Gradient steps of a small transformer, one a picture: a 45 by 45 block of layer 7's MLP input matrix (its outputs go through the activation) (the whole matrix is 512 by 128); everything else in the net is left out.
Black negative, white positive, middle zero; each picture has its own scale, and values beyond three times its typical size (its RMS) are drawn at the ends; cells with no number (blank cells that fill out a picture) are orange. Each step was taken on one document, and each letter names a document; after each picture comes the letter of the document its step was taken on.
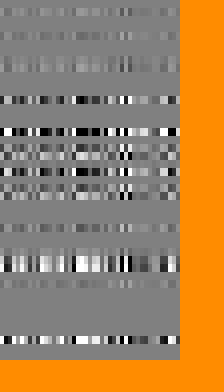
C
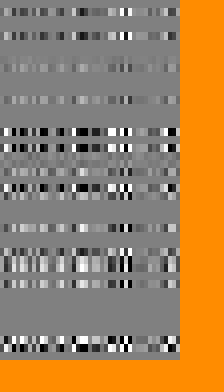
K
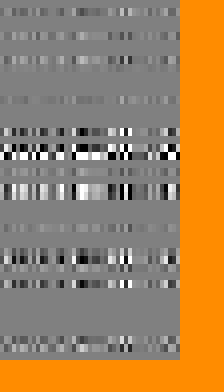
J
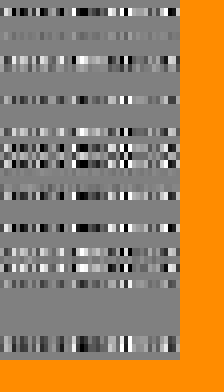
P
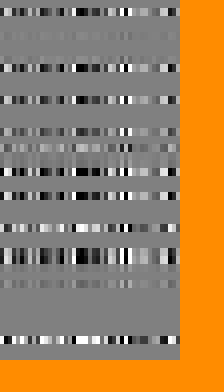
C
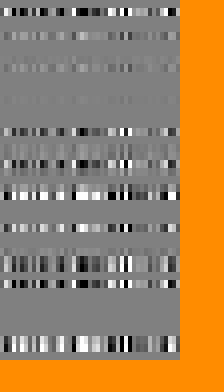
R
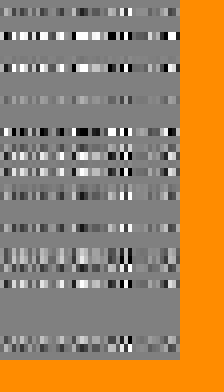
K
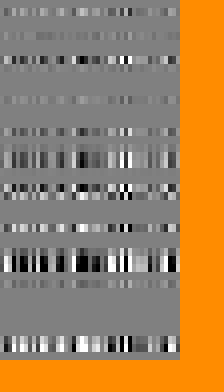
R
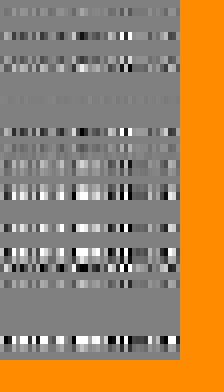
R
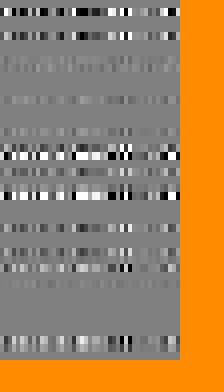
J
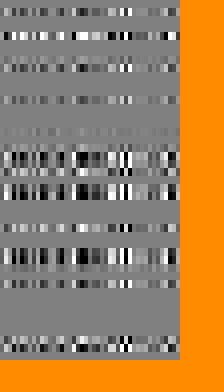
K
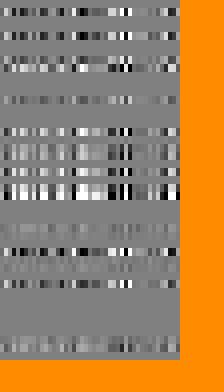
J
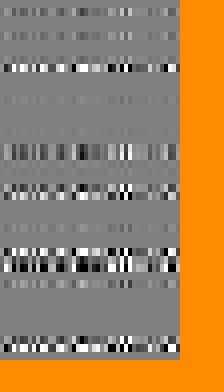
R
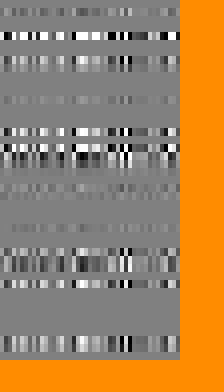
K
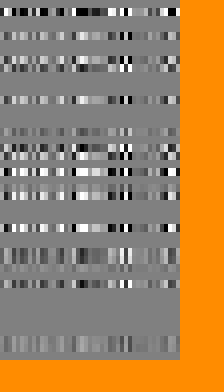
J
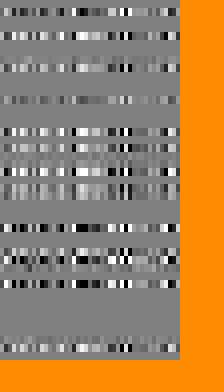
P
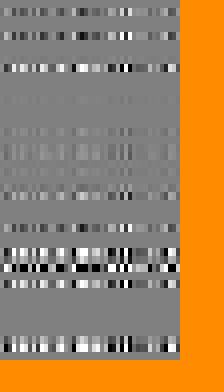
R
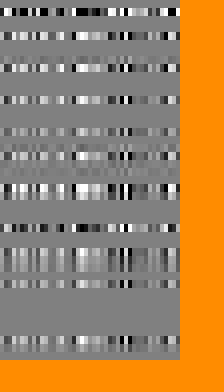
P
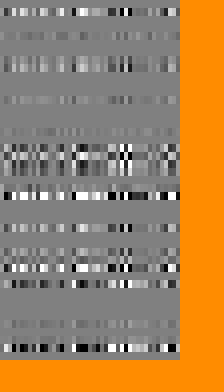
K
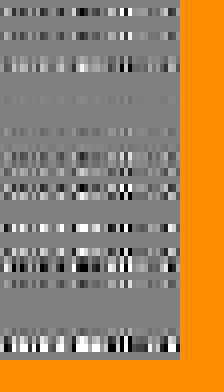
R
